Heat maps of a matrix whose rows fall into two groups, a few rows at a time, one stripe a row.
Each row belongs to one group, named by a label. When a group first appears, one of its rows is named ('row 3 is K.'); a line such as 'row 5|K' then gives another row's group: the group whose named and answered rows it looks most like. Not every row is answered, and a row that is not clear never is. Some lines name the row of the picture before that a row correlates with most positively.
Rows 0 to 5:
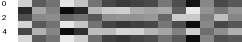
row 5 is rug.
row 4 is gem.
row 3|rug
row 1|gem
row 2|gem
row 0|rug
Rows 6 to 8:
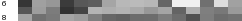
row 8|rug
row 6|gem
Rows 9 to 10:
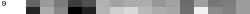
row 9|gem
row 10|gem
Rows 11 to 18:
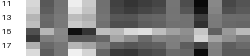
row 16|gem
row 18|rug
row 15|gem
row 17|rug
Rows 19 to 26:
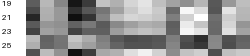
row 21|gem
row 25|rug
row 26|gem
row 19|gem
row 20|gem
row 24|rug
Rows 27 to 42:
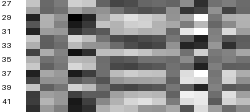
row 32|rug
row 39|rug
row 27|rug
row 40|gem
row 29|gem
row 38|gem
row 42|gem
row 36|rug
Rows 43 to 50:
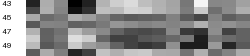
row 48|rug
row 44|gem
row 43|gem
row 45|rug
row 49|rug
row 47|rug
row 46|gem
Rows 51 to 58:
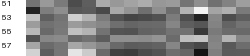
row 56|gem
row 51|gem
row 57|rug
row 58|rug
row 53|rug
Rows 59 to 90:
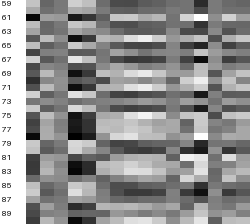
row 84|gem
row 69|gem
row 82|gem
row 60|rug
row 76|gem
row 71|gem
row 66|gem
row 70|gem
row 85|rug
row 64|gem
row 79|rug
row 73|gem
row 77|gem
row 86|rug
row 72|rug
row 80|rug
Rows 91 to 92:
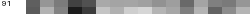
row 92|gem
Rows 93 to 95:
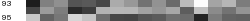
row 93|gem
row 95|rug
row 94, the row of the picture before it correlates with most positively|91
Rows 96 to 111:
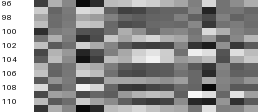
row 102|rug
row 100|gem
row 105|rug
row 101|gem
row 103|gem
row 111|gem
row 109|gem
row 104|gem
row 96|gem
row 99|rug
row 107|gem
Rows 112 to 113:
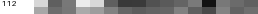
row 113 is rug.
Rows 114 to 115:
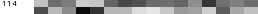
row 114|rug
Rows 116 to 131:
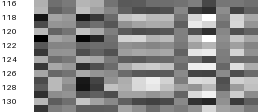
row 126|rug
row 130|rug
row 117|rug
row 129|gem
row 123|gem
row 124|rug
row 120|rug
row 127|gem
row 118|gem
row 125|gem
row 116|rug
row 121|gem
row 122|gem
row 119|gem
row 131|gem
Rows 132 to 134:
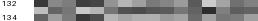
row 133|rug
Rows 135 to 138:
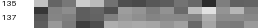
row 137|gem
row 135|rug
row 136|gem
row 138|gem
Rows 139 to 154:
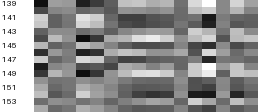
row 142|rug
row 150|rug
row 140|gem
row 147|rug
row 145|rug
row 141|rug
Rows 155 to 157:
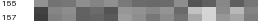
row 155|rug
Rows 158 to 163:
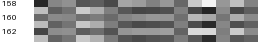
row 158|gem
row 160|gem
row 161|rug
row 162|gem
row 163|rug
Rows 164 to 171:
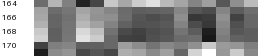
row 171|gem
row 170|gem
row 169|rug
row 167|rug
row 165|rug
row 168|rug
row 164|gem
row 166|rug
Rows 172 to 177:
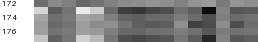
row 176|rug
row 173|rug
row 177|rug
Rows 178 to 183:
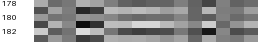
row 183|gem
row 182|rug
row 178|rug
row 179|gem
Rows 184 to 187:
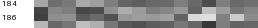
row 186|gem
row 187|rug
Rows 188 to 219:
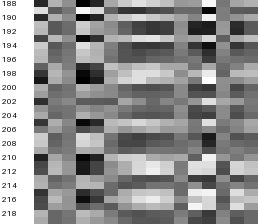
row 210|gem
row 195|rug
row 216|gem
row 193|gem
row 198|gem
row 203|rug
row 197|gem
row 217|gem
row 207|rug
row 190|gem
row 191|rug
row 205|gem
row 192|rug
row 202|gem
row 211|gem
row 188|gem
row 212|gem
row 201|rug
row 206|gem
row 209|rug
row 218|rug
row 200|rug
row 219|rug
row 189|rug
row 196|rug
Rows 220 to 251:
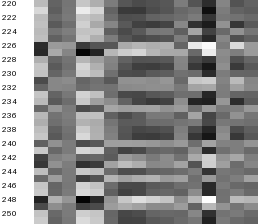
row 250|rug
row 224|rug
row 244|rug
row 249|gem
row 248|gem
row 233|rug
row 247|rug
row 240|gem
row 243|gem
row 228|rug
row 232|gem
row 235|gem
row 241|rug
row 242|gem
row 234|rug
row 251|rug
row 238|rug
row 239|rug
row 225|rug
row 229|rug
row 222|rug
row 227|gem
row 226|gem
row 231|gem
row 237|rug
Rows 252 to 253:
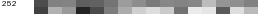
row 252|gem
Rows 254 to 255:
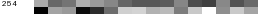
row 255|gem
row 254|rug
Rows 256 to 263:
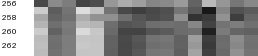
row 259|rug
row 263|rug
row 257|rug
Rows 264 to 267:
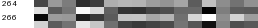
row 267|rug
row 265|rug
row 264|gem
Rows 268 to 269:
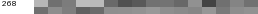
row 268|rug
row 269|gem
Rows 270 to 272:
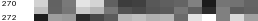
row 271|rug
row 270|rug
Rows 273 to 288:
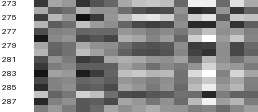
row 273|gem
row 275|gem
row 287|gem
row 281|gem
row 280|rug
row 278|gem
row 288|gem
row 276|rug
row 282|gem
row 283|gem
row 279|rug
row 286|rug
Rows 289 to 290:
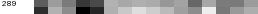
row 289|gem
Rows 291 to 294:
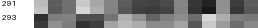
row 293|gem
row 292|rug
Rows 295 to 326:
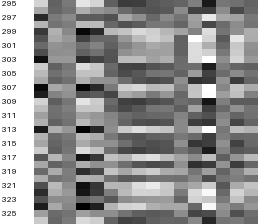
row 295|rug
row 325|rug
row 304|rug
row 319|gem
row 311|rug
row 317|gem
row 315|rug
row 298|rug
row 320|rug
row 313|gem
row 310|rug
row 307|gem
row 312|rug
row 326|rug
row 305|rug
